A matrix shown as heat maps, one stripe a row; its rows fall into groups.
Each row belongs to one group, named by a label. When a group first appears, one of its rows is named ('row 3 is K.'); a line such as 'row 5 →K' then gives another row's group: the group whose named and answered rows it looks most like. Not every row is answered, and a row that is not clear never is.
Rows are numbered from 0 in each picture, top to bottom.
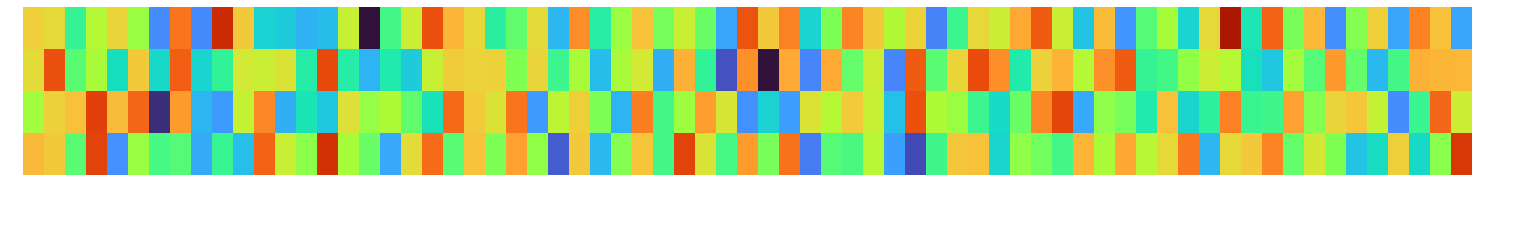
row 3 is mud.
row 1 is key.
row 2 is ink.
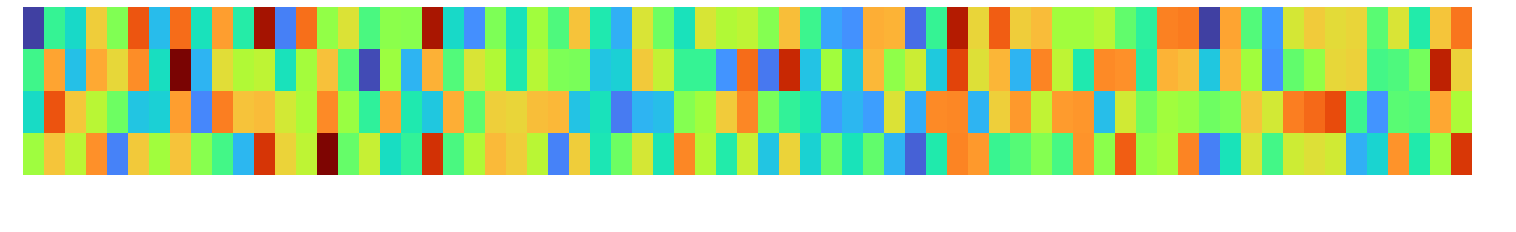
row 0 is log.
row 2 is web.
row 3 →mud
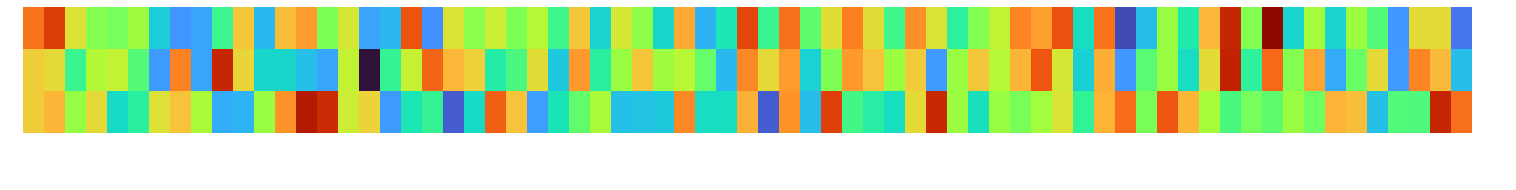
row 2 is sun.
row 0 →key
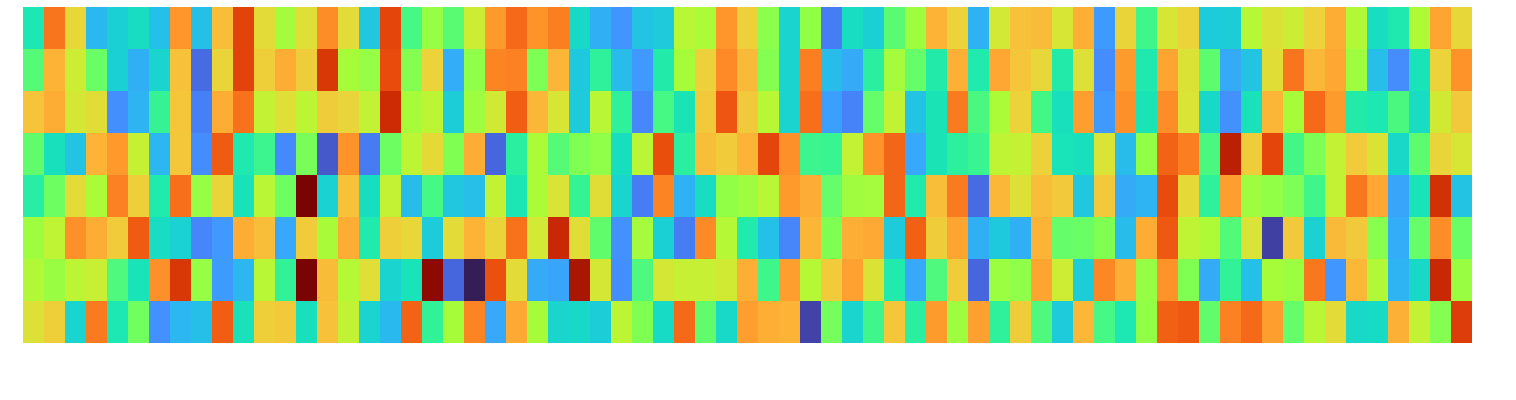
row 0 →web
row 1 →web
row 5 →ink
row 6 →sun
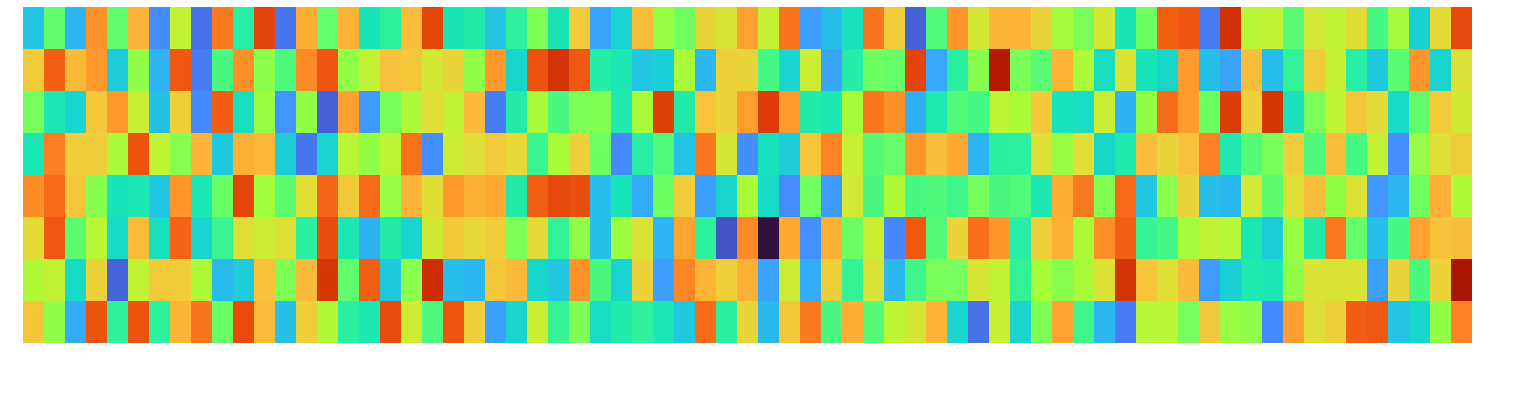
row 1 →web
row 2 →log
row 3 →ink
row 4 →web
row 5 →key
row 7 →ink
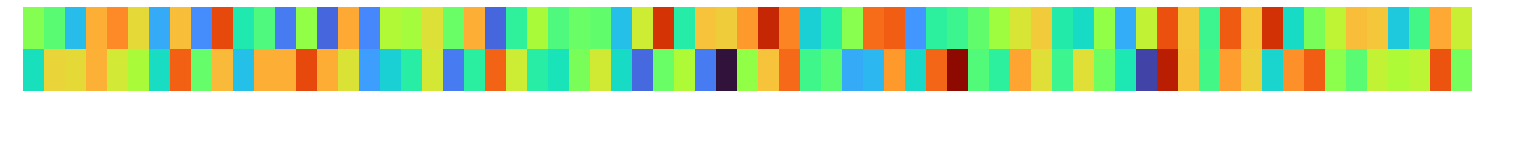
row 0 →log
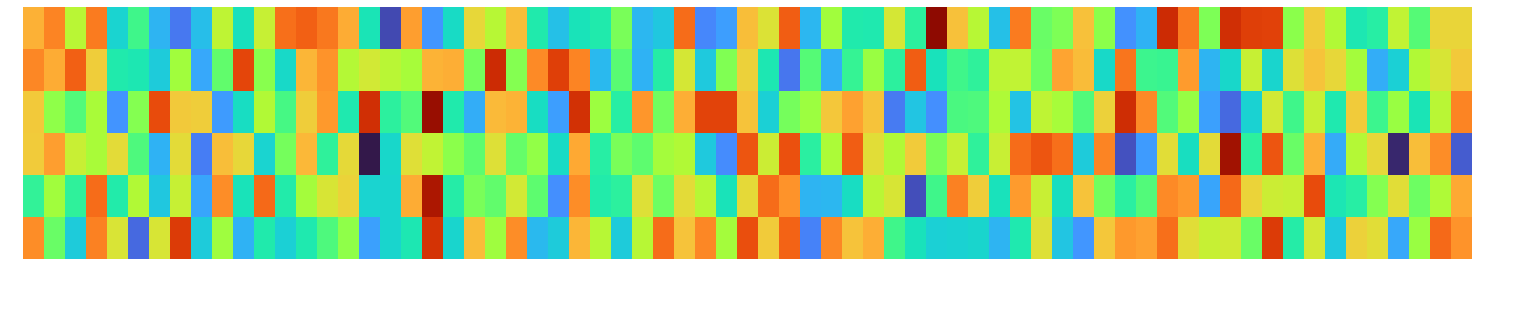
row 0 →mud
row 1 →web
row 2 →sun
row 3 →key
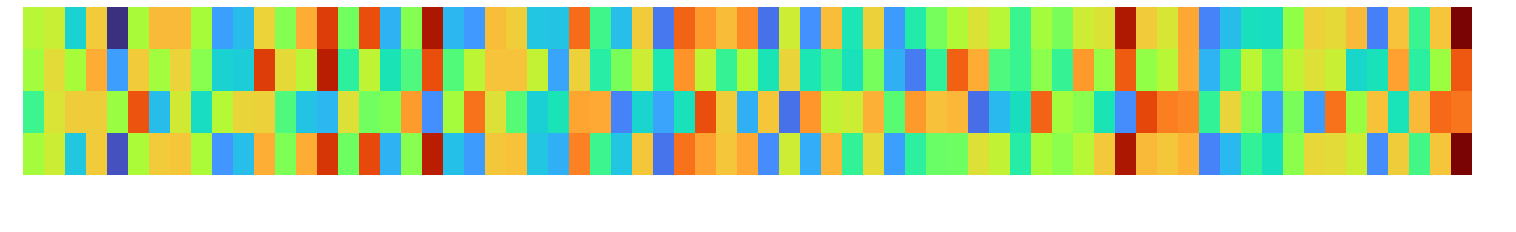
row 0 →sun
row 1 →mud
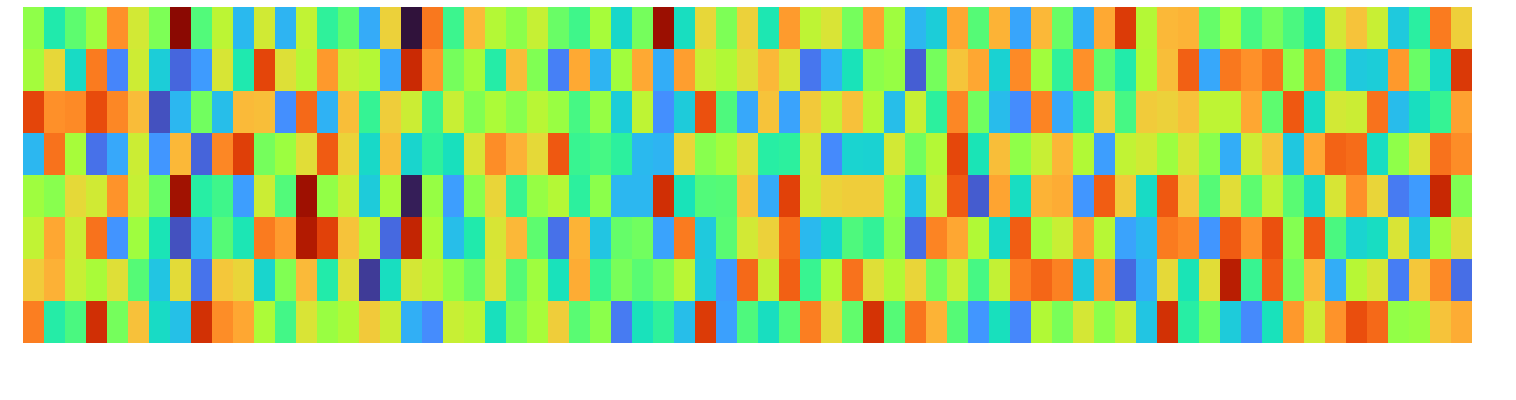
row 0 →log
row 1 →mud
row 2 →ink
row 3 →web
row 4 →log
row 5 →mud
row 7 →ink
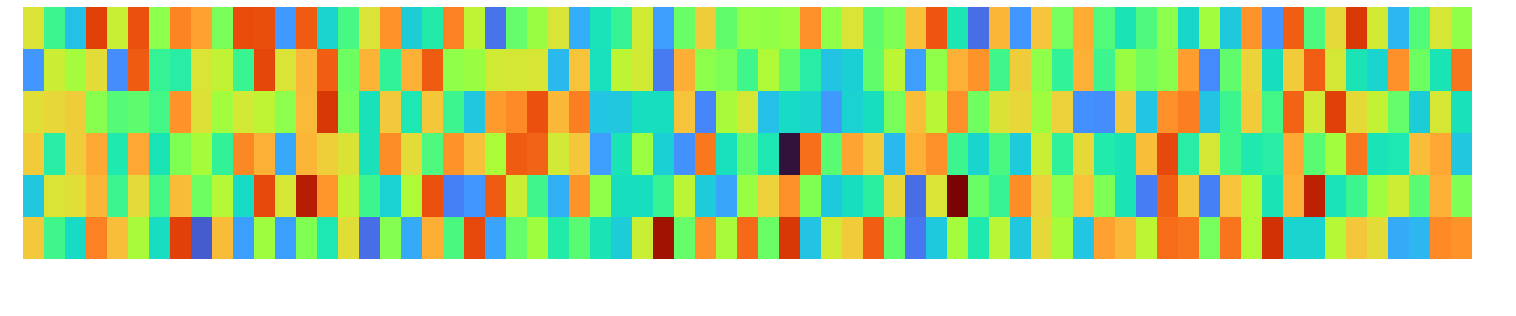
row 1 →mud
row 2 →web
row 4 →mud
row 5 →log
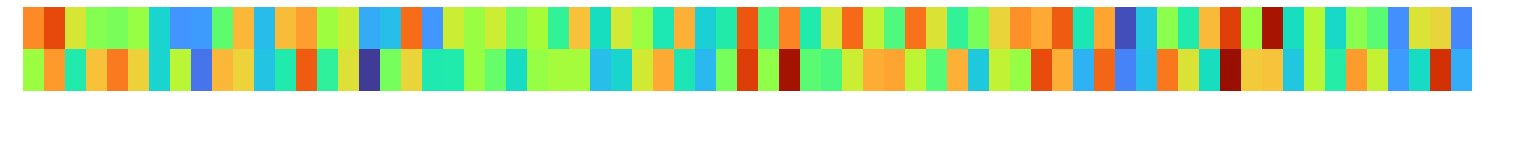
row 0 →key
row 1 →log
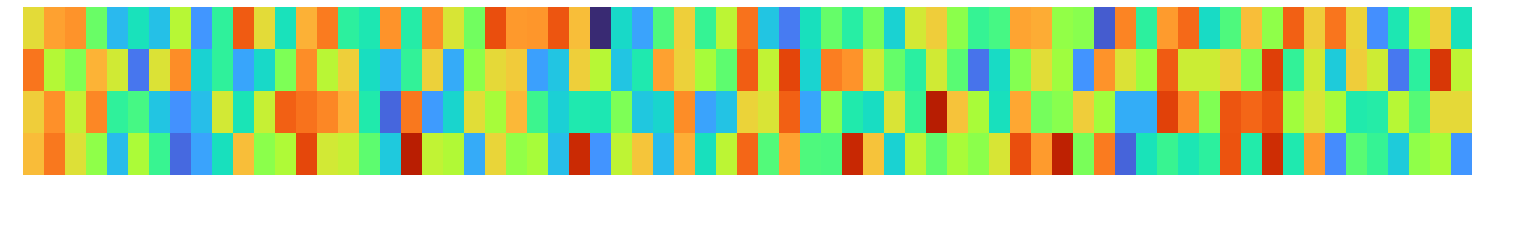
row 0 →web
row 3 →key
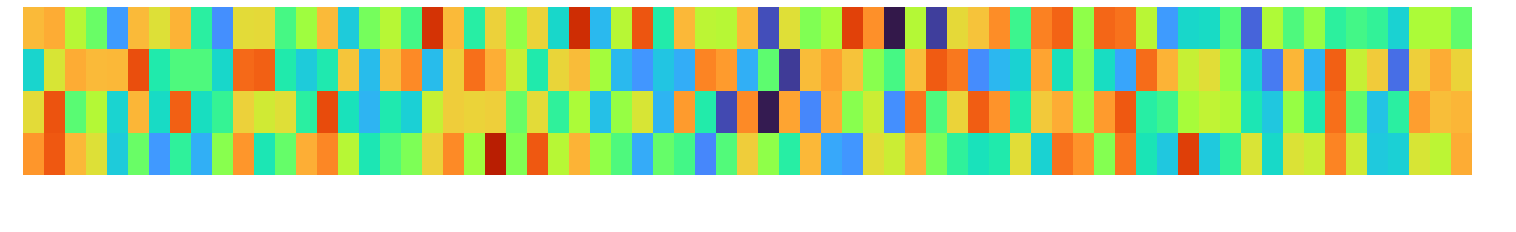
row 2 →key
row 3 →web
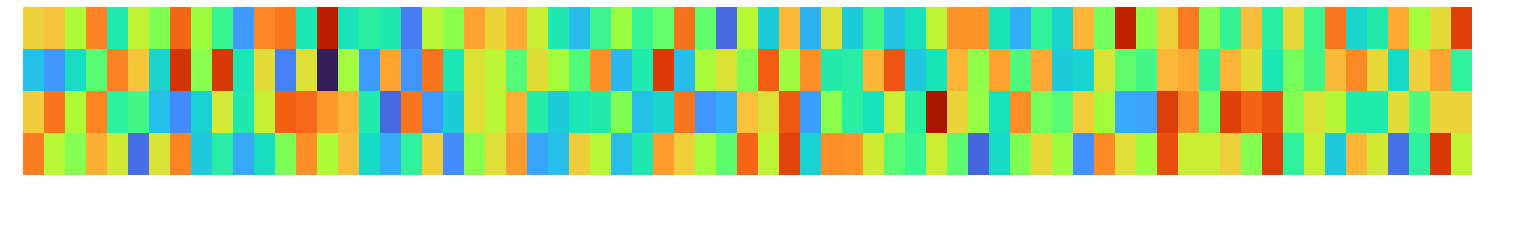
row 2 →mud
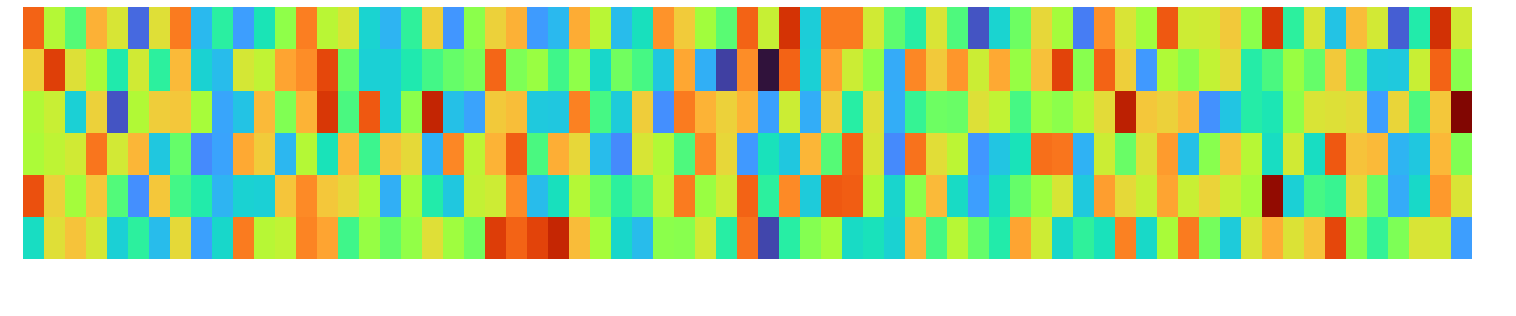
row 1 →key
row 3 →ink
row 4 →sun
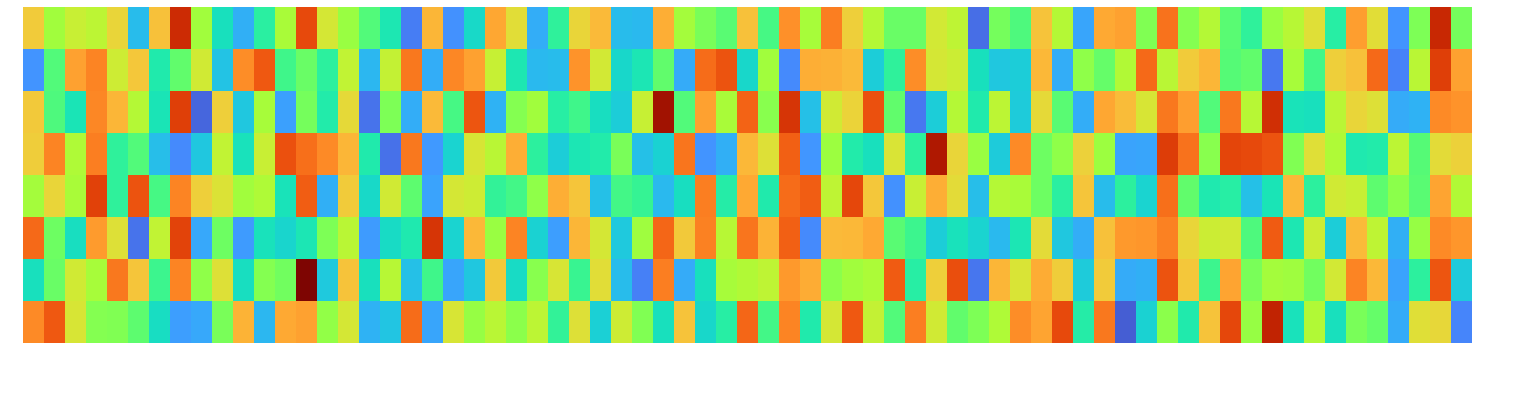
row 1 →ink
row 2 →log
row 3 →mud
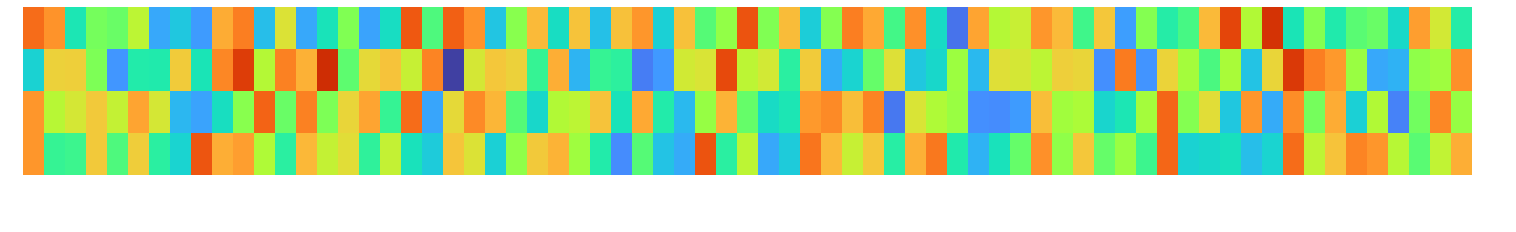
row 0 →key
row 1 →web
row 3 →ink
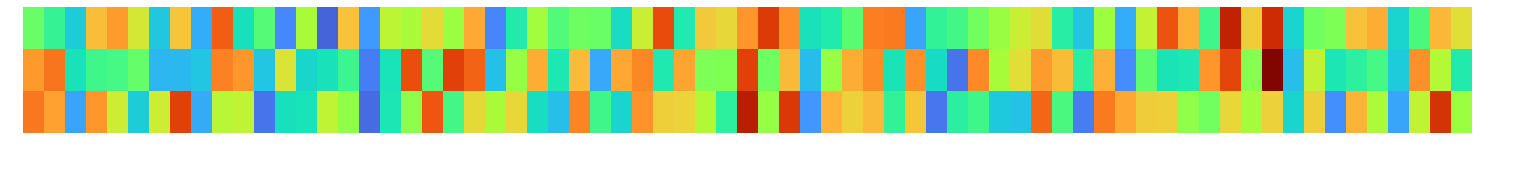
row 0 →log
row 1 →key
